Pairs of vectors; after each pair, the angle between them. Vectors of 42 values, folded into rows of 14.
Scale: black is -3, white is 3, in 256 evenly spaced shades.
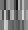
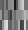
partly aligned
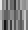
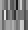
orthogonal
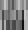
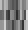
partly aligned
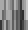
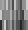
nearly parallel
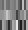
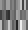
nearly opposite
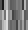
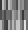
partly opposed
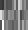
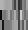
nearly opposite
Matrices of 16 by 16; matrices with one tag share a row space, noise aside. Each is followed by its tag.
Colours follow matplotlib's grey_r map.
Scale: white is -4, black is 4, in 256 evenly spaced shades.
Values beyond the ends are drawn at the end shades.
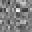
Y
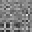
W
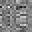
Y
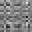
W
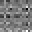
W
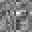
Y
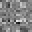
Y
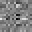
Y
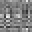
W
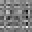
W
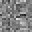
Y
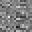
Y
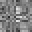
Y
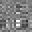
Y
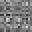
W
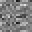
Y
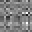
W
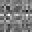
W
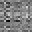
W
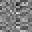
Y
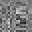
Y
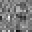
Y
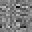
Y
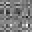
W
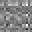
W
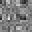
Y
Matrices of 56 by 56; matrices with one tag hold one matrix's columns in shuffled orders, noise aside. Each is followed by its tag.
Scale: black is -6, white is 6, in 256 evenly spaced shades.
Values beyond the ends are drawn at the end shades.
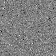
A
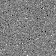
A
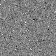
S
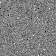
A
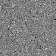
S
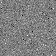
A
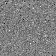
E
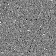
S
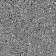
E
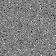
A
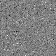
A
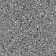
S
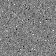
S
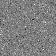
S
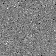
E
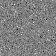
S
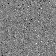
E
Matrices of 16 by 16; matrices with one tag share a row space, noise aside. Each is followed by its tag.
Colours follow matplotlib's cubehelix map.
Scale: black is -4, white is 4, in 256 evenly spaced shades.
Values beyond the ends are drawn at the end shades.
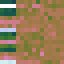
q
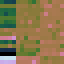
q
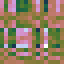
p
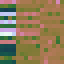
q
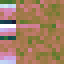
q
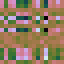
p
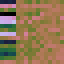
q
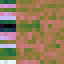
q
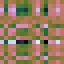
p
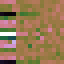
q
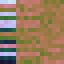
q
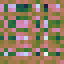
p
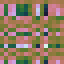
p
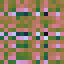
p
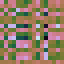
p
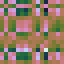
p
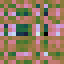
p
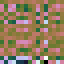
p
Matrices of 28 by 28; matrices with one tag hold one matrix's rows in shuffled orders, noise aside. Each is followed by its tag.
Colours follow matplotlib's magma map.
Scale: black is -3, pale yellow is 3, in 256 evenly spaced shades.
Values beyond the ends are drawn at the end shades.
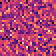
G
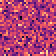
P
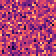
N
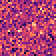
N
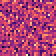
G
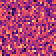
N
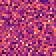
G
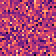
G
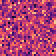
N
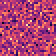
G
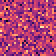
P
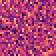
G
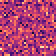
P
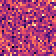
N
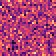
N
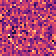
N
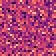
N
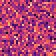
G
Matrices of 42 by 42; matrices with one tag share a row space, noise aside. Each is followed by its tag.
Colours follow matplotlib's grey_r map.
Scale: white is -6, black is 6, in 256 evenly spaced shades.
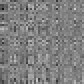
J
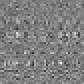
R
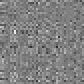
J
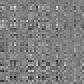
J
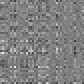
J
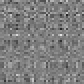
R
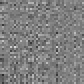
J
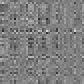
J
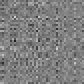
J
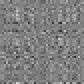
R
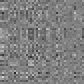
J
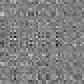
J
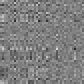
J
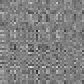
J
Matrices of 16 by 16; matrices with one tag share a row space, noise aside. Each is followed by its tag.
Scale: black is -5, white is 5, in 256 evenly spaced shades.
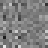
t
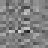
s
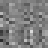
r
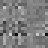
t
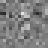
s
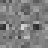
s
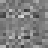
s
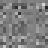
t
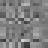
s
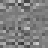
s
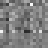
r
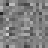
r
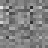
r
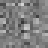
s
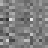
r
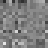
t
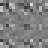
r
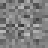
s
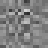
s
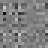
t
